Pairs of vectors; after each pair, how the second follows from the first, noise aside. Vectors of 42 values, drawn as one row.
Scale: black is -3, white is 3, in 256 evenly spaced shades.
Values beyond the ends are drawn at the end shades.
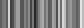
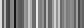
shuffled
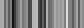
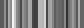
negated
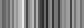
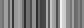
reversed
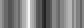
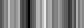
negated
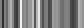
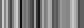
negated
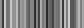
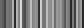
wrapped around
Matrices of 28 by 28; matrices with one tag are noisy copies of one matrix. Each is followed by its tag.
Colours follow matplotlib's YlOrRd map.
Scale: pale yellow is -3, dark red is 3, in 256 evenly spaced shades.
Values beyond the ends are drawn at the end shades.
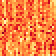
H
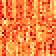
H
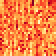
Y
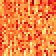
Y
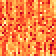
H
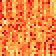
H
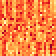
H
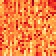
Y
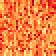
Y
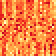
H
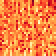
Y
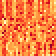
H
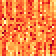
H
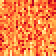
Y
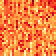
Y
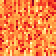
Y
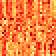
H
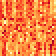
H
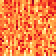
Y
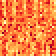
H
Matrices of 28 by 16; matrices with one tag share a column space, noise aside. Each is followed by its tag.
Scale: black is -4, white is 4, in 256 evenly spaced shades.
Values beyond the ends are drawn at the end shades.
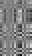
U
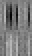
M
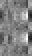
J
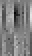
M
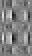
J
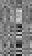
U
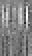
M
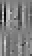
M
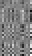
U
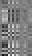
U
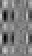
J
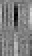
M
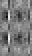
J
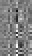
U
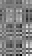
U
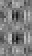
J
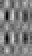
J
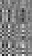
U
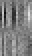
M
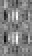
J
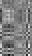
U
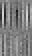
M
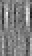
M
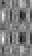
J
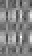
J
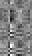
U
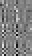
U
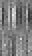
M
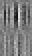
M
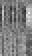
M
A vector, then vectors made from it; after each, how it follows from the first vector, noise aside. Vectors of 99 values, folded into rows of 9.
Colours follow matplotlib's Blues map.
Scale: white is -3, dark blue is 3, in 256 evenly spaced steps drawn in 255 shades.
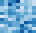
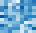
negated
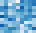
negated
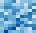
wrapped around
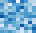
sign-scrambled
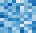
sign-scrambled
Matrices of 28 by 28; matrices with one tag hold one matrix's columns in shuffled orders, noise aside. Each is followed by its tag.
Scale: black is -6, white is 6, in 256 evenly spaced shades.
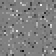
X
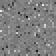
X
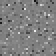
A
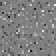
X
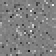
X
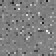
A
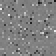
A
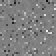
A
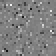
X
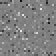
A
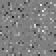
X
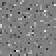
X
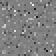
X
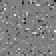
A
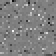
A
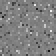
X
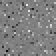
X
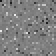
A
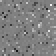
X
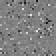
A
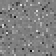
X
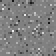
A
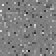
X
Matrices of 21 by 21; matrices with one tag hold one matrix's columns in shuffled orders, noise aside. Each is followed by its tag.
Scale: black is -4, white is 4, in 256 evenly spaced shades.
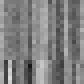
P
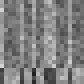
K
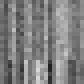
P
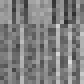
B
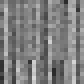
P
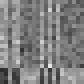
K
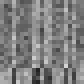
K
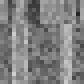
B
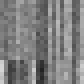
P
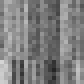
P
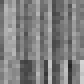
P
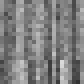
P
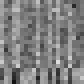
K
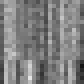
P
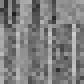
B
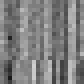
P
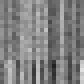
P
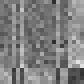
K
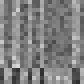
K
